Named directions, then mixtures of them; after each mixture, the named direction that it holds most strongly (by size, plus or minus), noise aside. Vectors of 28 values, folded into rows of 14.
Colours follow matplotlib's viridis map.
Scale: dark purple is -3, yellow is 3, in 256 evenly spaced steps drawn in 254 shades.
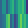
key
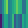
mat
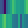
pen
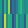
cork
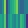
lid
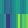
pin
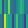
cork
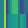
lid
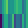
mat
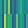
cork
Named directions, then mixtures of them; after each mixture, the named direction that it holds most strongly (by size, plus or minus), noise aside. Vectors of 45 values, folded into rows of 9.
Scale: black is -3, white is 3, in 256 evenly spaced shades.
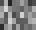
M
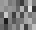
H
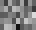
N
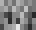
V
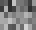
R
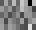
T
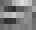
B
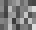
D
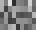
R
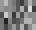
H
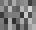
D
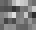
B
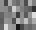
N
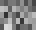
N
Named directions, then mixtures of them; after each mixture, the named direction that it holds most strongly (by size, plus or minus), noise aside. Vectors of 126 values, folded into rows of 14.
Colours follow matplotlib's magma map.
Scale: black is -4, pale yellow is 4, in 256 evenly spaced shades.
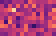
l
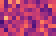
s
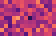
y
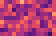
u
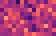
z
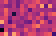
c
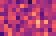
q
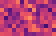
z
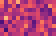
s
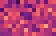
z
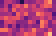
u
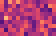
s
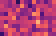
q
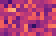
l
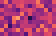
y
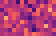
z
